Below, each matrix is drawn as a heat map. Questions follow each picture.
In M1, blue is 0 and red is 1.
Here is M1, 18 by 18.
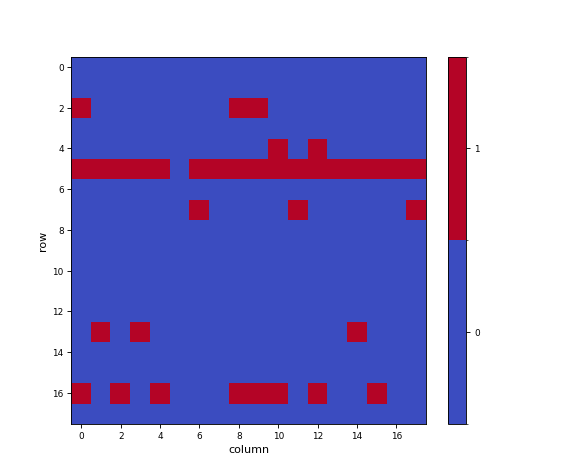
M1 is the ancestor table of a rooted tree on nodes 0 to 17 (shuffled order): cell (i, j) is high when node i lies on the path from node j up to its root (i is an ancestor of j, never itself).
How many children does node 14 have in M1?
0
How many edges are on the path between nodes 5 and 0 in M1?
3
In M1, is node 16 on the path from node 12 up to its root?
yes
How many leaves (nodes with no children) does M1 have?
12
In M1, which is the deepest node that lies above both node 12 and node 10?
4
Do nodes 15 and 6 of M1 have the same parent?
no
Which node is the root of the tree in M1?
5
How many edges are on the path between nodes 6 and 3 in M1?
4
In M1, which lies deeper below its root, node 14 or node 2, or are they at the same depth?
the same depth
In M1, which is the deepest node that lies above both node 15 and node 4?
16
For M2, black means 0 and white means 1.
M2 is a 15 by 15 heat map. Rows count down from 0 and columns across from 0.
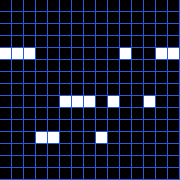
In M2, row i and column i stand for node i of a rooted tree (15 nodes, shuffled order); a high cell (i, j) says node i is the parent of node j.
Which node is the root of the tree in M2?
11
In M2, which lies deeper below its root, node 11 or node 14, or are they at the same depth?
node 14
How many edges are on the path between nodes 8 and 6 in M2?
1
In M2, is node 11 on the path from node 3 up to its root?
yes
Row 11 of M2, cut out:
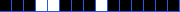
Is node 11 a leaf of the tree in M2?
no
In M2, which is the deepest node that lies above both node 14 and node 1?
4
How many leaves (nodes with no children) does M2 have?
12
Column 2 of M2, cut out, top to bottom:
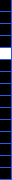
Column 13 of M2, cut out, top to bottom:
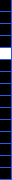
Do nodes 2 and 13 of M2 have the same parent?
yes
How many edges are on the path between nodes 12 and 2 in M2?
4
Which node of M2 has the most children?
4
